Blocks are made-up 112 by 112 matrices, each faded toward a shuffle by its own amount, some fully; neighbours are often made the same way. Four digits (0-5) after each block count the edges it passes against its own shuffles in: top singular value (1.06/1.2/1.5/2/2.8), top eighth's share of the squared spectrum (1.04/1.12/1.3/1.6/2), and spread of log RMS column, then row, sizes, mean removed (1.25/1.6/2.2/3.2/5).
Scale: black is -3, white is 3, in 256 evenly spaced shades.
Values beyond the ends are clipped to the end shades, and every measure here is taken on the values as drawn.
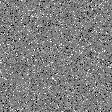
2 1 0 0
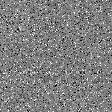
3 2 1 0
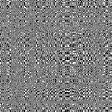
5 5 4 4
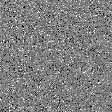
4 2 1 1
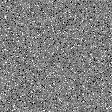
2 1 0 0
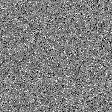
2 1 0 0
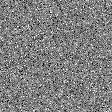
0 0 0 0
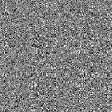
4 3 2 2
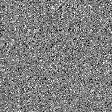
3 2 1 1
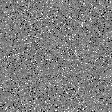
3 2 1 1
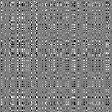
5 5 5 4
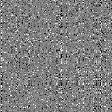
4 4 3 2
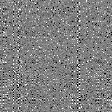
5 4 3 2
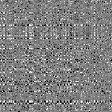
5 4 3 4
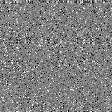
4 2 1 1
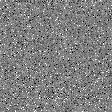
3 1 0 0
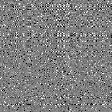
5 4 2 3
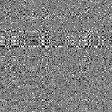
5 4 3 4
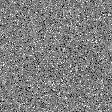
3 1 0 0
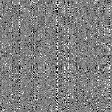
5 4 3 2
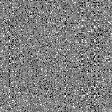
4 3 2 2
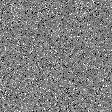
1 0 0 0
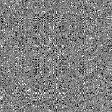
4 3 3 2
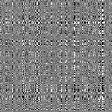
5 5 4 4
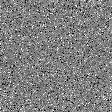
0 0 0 0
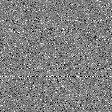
2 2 0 3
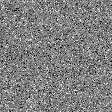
0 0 0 0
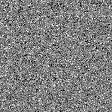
0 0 0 1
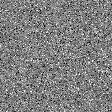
0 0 0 0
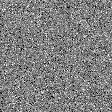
0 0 0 1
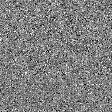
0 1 0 2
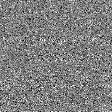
0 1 0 3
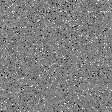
1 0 0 0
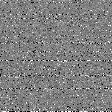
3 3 0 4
